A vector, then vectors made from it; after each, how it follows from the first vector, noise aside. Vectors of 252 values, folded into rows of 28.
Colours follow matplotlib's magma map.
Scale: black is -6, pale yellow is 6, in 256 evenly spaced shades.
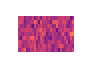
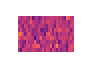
reversed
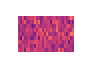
sign-scrambled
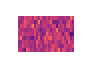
negated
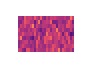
negated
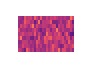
negated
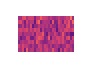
sign-scrambled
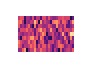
scaled up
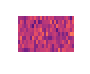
sign-scrambled
